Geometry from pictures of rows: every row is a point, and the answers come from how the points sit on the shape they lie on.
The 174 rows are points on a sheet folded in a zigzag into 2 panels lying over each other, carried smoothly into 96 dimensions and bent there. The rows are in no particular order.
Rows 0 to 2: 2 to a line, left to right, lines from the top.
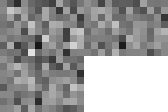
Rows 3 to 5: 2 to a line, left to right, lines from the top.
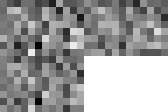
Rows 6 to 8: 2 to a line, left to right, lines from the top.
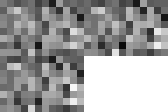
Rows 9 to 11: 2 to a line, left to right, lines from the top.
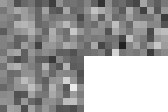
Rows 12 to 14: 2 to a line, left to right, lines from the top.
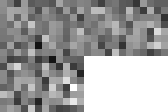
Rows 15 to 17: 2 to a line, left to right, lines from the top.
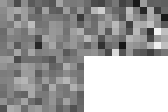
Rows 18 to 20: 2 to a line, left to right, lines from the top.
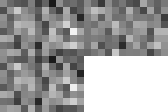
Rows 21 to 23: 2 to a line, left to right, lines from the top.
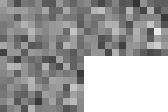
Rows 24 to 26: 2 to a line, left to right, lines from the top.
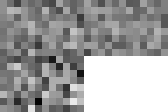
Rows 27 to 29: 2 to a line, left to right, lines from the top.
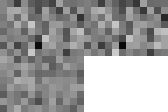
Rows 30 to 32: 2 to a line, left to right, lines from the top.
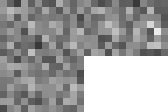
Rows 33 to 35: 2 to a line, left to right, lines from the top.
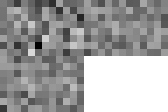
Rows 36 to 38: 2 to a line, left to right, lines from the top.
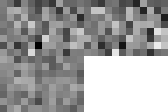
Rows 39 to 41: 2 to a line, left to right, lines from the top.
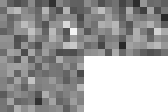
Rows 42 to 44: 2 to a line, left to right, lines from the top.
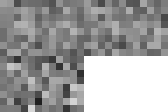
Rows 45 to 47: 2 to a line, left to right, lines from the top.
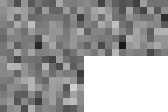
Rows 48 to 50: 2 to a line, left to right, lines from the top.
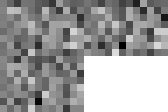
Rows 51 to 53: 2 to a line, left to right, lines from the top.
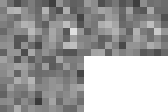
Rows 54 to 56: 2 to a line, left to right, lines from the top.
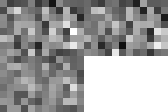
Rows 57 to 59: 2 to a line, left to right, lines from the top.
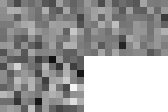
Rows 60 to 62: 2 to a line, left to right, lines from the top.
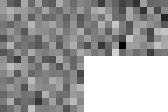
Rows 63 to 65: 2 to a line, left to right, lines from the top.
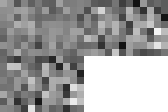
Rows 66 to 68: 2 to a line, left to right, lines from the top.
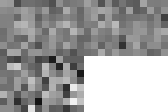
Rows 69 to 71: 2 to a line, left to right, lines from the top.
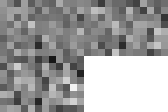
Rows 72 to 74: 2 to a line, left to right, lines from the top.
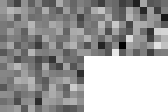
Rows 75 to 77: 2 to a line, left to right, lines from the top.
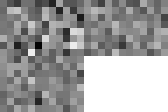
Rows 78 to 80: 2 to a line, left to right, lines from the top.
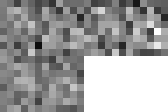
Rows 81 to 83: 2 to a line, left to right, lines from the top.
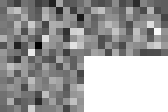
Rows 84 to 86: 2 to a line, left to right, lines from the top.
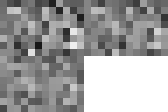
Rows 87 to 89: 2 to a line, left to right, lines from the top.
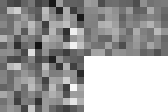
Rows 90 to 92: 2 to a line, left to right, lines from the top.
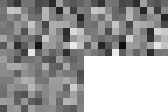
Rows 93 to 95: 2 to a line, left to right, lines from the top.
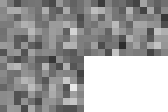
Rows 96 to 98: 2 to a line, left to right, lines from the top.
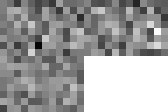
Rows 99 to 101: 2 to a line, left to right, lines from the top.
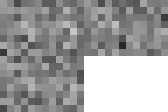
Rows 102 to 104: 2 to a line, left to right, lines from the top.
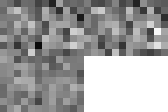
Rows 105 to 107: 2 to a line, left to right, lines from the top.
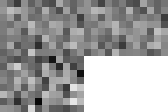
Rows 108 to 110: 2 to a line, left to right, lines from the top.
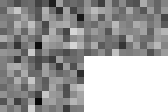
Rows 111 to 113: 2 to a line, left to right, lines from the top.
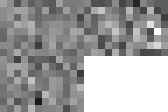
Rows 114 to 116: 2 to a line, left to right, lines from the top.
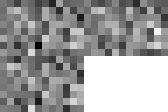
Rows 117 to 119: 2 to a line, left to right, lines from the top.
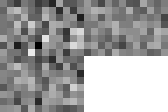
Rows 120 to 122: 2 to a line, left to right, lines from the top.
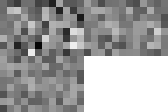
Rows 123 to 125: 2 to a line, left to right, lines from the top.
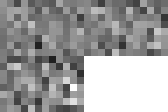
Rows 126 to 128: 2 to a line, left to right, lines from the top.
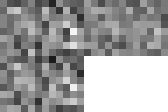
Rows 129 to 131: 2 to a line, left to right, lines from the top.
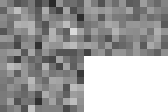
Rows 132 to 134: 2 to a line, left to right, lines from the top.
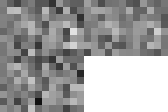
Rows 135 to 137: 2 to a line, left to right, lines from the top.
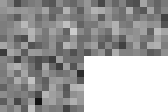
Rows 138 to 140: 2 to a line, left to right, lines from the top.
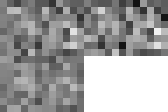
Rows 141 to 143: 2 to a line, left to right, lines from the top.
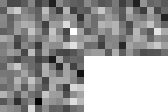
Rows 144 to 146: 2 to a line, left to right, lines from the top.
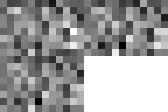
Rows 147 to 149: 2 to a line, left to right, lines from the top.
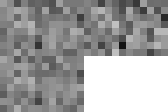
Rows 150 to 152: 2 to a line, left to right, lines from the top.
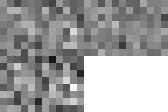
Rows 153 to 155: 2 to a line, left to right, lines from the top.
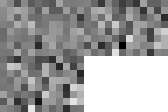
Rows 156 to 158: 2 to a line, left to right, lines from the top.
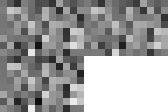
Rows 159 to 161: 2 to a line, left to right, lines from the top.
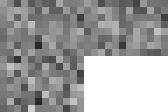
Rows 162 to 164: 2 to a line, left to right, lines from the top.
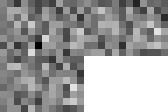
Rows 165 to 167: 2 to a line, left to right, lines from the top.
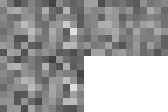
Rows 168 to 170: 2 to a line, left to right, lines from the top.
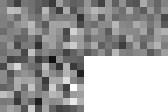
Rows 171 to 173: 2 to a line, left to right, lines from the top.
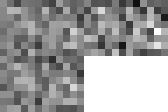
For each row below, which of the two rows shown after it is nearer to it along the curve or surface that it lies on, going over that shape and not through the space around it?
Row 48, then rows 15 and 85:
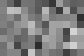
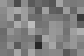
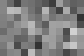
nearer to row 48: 85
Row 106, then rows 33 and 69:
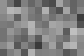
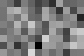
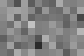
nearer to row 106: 33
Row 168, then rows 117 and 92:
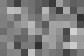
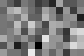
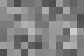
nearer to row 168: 92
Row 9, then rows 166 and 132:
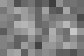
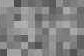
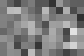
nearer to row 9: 166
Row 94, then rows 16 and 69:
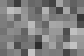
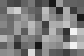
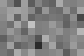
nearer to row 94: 16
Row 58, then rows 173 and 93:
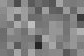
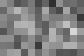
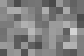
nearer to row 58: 173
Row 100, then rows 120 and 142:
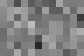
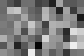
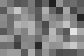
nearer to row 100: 142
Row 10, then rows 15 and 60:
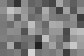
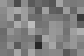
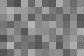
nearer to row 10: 60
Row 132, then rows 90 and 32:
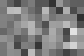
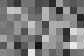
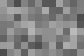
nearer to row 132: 90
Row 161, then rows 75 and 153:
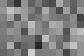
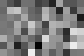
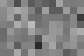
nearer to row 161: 75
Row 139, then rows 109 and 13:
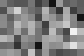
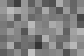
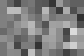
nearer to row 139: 13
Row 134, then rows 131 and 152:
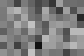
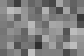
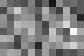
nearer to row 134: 152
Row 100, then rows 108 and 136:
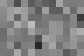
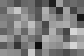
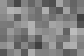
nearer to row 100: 108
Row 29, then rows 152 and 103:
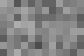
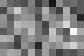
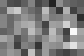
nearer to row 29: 152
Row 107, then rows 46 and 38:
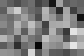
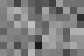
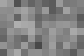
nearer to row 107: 46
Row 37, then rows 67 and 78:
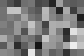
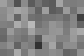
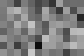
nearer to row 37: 78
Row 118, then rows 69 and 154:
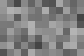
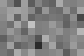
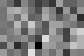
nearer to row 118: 154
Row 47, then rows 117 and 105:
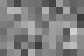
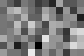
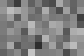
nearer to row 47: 105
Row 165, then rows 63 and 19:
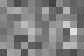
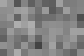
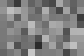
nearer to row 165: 19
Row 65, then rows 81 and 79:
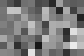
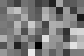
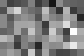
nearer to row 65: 81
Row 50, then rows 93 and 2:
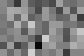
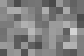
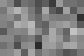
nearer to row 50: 2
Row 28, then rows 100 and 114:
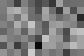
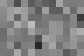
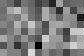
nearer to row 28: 114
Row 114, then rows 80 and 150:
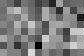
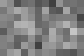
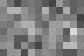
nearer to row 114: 80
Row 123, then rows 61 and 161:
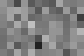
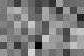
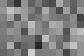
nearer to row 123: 61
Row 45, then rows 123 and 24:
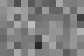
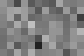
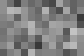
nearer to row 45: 123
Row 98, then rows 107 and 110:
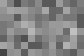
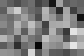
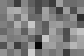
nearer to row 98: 107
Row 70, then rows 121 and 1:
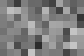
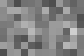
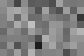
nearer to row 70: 121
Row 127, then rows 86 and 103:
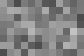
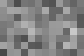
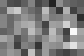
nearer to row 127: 86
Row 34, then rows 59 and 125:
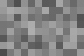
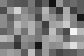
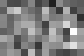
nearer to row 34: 125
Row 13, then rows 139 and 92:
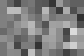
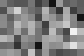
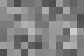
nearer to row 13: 92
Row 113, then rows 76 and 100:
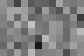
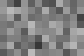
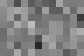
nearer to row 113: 100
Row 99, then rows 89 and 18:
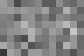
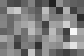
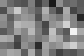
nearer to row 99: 89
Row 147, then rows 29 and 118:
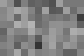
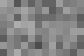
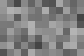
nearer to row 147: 29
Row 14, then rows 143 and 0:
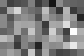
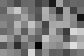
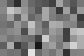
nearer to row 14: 143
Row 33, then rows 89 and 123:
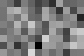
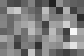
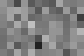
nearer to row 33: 123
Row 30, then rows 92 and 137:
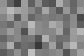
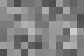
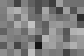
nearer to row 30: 92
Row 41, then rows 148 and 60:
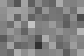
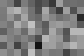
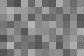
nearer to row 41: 148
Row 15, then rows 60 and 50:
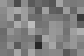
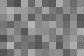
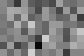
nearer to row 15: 50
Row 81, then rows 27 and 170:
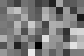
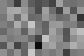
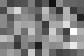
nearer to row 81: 27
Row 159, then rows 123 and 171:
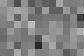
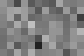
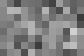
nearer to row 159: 123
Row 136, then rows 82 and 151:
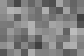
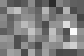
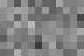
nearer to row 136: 82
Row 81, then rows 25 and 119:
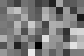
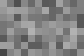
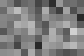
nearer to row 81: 119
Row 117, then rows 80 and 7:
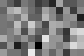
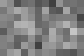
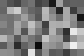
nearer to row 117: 7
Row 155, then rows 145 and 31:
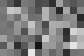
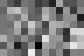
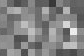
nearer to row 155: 145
